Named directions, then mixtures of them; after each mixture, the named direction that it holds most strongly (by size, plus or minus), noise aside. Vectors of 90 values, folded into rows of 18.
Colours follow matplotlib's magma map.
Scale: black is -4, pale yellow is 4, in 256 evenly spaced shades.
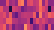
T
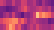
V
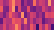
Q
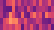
Q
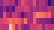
V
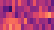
V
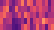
Q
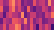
Q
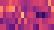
V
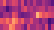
V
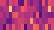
T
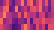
Q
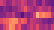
V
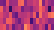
T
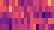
V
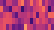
T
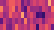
Q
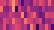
Q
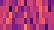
T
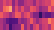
V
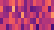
Q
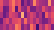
Q
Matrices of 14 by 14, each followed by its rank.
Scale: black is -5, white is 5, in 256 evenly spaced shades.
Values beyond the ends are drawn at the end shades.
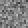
full rank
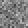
full rank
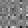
two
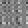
two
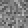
full rank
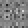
three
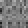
three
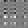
one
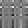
one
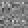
three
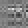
two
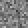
full rank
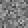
full rank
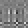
two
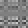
one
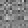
three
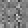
three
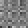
two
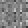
two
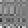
two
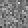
full rank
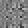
three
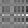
one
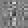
two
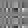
one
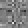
three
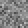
full rank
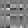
one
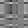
one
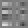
one
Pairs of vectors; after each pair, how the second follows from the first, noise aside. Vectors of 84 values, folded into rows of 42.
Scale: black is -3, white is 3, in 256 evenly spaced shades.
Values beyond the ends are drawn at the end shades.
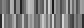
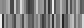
negated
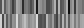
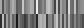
negated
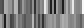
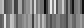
negated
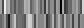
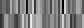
shuffled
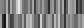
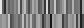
shuffled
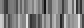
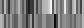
shuffled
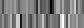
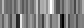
negated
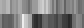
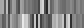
sign-scrambled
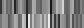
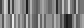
shuffled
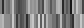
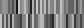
shuffled
